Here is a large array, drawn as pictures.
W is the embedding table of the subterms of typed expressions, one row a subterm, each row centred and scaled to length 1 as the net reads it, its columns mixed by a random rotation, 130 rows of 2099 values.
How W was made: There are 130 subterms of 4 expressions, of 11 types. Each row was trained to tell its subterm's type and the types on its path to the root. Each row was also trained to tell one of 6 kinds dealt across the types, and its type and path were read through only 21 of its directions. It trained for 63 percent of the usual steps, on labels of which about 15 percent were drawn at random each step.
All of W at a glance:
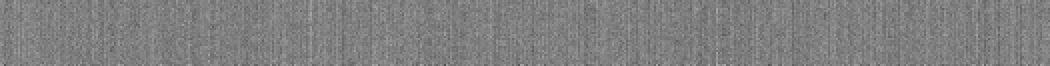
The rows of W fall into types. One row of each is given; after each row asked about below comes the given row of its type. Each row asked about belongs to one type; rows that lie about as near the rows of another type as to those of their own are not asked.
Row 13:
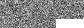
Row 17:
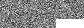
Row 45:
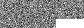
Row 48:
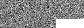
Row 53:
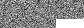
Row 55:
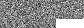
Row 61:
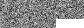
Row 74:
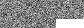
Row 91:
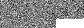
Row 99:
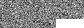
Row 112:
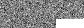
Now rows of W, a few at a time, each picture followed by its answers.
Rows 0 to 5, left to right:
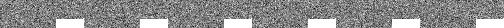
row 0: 99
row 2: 74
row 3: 48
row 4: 61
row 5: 53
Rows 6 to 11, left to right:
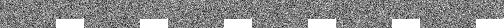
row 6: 55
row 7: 48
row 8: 61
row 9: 91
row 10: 55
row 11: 48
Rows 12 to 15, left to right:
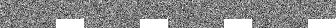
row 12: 112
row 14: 91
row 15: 53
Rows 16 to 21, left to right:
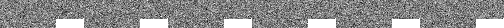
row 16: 91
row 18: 99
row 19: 99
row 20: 99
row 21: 74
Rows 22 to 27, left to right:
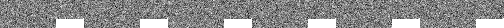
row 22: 61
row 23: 99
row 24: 13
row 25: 91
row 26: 53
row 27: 13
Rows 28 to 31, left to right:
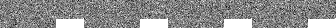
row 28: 53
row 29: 45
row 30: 45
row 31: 61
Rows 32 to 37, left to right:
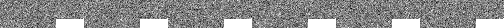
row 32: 74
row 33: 45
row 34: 53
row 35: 13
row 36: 45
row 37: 17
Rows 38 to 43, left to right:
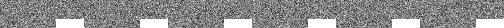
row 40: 61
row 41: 45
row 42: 91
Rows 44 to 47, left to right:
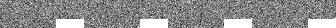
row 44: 99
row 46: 53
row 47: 112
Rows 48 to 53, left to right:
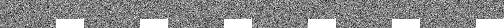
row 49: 112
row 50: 74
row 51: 61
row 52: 99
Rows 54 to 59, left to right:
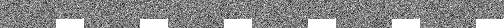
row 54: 45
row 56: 17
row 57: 53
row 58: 48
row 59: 45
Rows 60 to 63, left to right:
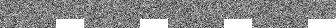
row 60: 53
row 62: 48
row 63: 74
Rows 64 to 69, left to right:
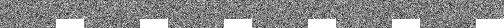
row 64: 17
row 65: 13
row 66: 17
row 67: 112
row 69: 48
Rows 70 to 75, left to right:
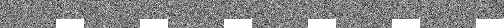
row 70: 45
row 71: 74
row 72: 13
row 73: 53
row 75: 61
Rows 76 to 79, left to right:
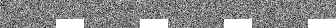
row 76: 53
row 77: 48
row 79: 48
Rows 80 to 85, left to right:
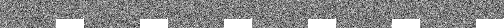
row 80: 55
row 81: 99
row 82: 74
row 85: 91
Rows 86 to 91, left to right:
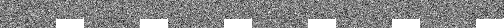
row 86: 48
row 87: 99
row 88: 53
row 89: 99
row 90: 74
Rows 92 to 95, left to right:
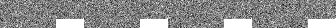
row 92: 53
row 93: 45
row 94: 91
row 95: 48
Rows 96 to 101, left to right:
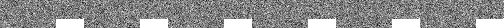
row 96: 13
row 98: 74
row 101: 55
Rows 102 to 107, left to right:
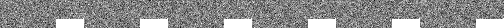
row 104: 48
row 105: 13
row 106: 74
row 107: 61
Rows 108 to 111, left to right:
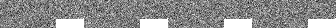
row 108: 48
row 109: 13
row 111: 17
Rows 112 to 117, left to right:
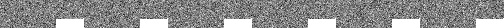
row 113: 17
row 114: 48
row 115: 74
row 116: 91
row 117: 55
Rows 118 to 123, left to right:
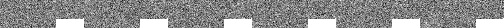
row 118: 53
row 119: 61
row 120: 45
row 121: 61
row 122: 61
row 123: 13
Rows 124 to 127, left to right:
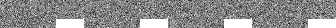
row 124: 17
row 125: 74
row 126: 13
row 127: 74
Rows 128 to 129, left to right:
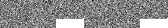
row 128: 91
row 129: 91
